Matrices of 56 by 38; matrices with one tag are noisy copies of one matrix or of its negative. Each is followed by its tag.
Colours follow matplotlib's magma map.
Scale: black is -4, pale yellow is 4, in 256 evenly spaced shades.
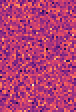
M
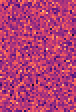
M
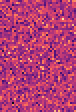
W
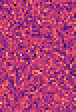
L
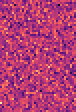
L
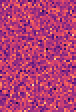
M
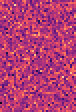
L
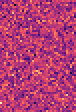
L
